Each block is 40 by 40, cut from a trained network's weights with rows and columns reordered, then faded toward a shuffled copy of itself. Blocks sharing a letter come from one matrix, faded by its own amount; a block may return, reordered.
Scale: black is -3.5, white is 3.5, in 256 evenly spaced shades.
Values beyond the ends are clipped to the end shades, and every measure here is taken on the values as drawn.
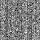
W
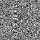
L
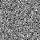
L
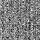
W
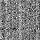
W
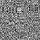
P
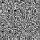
P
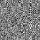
P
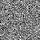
L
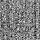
W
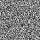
L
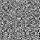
P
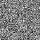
L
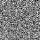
L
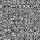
P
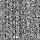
W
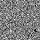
L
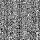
W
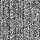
W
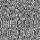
P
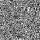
L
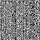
W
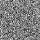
L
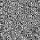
P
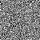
L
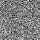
L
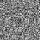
P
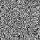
P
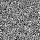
L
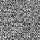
P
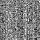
W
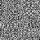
P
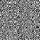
P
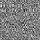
P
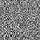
P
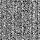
W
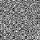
P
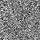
L
